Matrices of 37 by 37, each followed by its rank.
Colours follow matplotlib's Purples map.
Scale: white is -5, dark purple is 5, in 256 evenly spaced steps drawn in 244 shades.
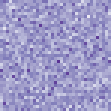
full rank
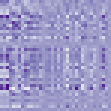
three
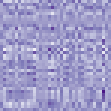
three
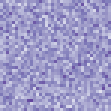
full rank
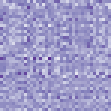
five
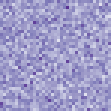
full rank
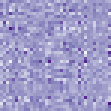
five
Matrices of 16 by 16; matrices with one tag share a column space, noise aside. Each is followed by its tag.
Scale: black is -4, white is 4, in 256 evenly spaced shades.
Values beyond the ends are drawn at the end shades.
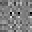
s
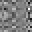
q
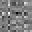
s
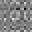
q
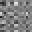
s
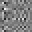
q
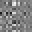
s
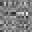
s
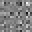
s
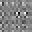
s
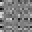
q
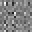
s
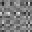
s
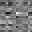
s
